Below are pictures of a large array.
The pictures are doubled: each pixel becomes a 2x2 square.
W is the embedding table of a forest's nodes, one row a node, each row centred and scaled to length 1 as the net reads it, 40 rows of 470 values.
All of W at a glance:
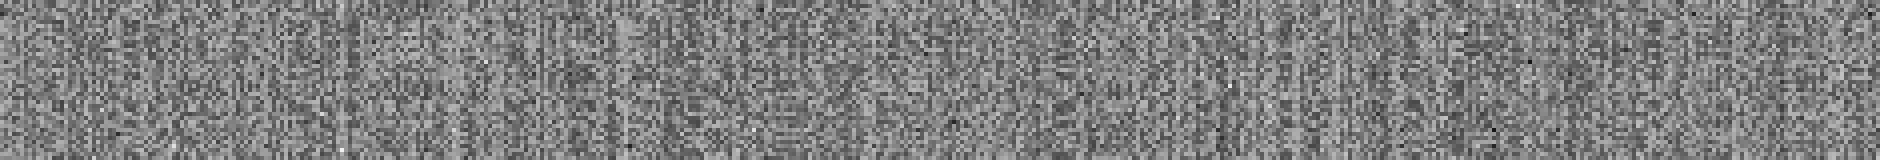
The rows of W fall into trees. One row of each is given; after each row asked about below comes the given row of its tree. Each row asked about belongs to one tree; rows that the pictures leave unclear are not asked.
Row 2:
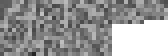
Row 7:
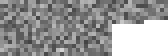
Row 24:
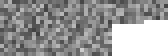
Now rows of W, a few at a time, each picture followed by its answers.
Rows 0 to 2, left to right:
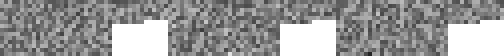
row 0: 24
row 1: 24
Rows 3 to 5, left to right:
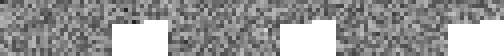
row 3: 24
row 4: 24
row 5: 7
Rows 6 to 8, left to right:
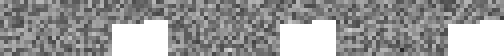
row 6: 7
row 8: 7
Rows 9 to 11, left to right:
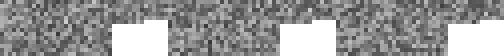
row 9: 24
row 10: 7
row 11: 7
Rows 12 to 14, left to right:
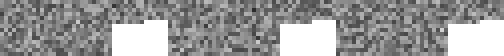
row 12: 2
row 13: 7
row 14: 7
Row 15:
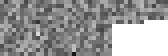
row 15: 2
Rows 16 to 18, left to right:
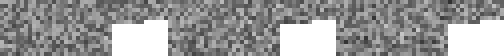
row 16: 7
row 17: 24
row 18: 7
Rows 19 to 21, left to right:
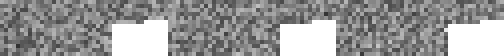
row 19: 7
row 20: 24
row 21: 24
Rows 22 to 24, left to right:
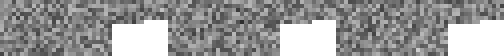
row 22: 24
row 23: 2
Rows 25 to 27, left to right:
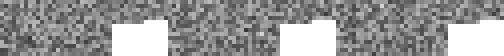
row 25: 7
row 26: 7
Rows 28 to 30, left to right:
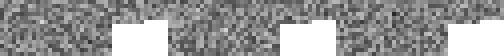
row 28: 2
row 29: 24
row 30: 7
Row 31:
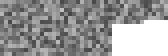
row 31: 7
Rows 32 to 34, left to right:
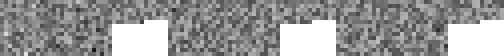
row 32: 2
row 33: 24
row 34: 2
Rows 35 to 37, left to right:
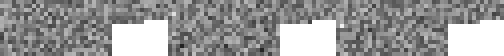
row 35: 24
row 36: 2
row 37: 24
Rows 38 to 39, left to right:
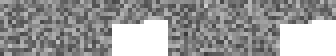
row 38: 7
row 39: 7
